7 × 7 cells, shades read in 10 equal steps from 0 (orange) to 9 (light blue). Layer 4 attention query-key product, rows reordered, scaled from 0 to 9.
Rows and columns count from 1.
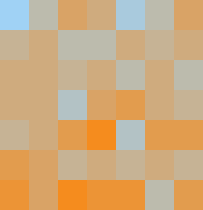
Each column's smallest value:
1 3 0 0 1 2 2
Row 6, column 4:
4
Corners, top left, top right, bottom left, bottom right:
9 3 1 2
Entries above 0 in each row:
7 7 7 7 6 7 6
